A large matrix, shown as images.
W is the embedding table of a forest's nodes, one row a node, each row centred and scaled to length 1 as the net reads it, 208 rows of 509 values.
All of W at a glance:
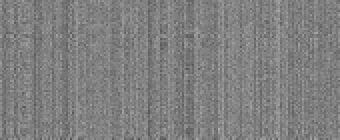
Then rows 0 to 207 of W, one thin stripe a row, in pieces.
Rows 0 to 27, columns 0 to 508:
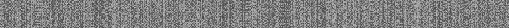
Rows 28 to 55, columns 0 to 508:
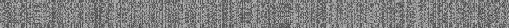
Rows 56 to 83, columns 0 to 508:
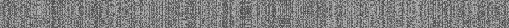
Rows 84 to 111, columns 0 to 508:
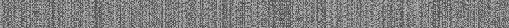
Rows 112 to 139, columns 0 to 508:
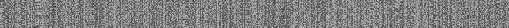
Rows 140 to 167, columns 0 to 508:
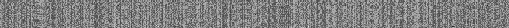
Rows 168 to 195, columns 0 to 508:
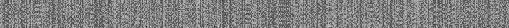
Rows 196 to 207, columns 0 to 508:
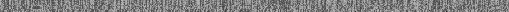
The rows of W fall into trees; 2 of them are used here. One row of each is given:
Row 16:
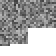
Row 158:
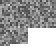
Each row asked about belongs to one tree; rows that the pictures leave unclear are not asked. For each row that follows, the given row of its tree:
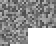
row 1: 16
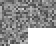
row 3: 158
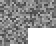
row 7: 16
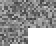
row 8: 16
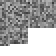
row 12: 158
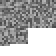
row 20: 158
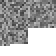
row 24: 16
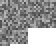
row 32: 16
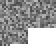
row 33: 16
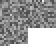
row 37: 158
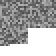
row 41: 158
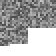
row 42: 158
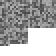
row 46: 158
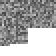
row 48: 158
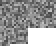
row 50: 158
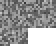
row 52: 16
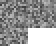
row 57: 158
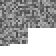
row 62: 158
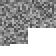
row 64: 158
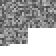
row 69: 158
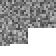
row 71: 16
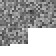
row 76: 16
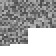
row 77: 16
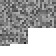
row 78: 16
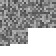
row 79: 16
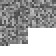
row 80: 158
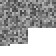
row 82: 16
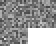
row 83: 158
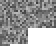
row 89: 16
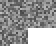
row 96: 16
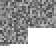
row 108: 158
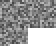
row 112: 158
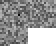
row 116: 158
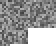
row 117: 16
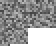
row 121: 16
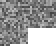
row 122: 158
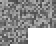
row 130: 16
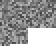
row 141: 158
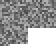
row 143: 158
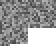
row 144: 158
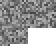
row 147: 16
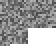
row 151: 16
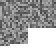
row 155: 158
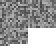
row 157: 158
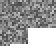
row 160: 16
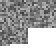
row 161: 16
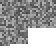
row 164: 158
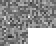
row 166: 158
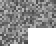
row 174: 16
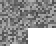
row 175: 16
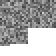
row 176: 158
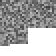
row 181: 158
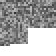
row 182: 158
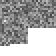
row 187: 158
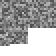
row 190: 158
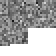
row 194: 16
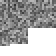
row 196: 16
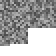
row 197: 16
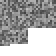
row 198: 16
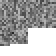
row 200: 16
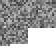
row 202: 16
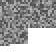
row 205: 158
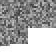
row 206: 158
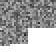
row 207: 158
